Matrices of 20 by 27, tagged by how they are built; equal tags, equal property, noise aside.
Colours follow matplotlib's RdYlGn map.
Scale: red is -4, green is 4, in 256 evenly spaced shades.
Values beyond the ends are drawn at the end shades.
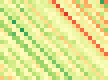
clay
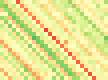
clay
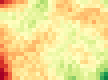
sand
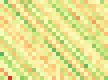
clay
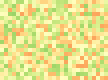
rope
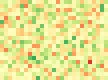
rope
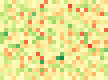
rope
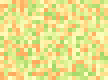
rope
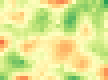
sand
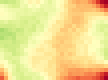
sand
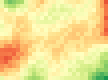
sand
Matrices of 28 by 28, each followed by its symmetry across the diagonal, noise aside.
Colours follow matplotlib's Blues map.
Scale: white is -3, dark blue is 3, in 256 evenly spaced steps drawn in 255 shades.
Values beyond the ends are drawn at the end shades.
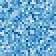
symmetric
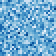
antisymmetric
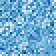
symmetric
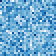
symmetric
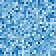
symmetric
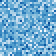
symmetric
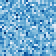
antisymmetric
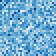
symmetric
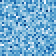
symmetric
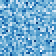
antisymmetric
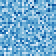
antisymmetric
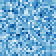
antisymmetric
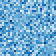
antisymmetric
